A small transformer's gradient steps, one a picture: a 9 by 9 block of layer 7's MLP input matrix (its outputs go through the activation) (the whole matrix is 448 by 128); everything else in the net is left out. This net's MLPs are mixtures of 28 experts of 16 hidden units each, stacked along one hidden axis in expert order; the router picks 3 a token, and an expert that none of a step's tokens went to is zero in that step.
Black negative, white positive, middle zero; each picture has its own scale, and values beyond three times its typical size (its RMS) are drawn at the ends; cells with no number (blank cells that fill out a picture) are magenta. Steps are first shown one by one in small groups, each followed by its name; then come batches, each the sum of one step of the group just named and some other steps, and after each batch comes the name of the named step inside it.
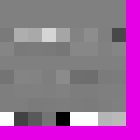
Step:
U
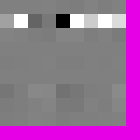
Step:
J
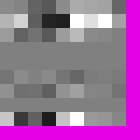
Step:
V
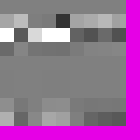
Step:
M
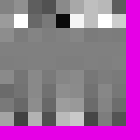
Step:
J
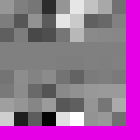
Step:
V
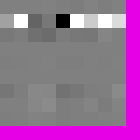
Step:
J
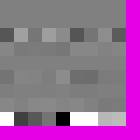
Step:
U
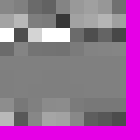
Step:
M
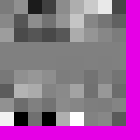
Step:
V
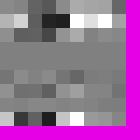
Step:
V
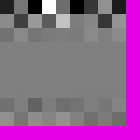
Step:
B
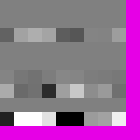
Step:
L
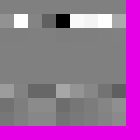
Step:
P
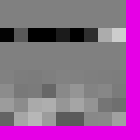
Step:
L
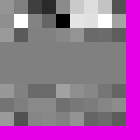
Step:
P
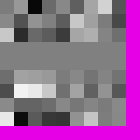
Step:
L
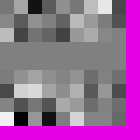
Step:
L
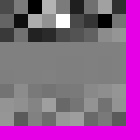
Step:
B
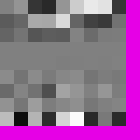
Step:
P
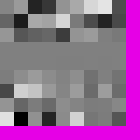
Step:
L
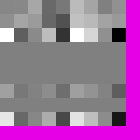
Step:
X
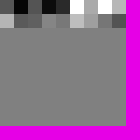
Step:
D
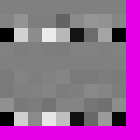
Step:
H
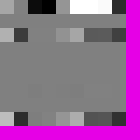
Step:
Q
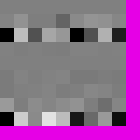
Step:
H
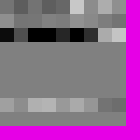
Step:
D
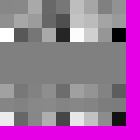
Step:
X
